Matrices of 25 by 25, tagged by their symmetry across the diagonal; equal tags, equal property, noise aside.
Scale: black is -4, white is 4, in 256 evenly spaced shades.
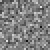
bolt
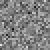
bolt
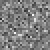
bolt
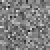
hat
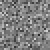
hat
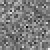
bolt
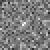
bolt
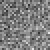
bolt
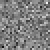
hat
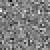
hat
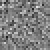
hat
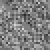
hat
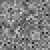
bolt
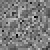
bolt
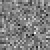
hat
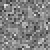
bolt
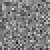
hat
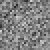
bolt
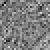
bolt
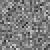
bolt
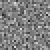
hat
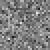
hat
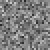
bolt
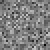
bolt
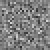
hat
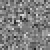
hat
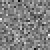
hat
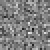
hat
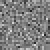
hat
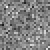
bolt
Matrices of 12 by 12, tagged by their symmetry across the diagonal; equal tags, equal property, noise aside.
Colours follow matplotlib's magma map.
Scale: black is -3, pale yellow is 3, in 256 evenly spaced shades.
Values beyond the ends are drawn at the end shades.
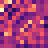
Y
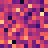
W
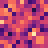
Y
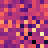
W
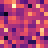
W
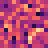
Y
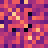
Y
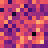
Y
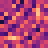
Y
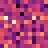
W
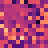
W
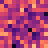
Y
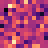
W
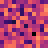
Y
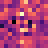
W
